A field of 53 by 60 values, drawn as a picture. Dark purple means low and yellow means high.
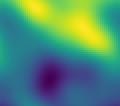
Average level on the scale: 50%. Grain: smooth. Slope: up to the top. Lone odd cells: none. Ninth with the lowest average: bottom middle.
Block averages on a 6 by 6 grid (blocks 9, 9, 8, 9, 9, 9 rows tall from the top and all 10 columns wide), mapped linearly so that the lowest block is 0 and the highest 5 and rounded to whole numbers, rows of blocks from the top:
355543
234553
223454
221223
210112
121111
